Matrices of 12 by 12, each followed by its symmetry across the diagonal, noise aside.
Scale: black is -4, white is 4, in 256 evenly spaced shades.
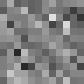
antisymmetric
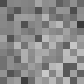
symmetric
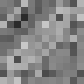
symmetric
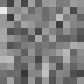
neither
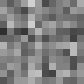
antisymmetric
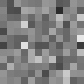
neither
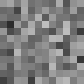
neither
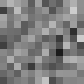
neither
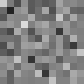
symmetric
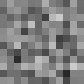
antisymmetric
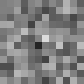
antisymmetric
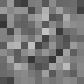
symmetric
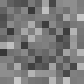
symmetric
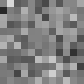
antisymmetric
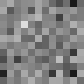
symmetric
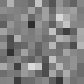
neither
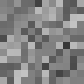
symmetric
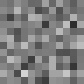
antisymmetric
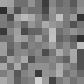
neither
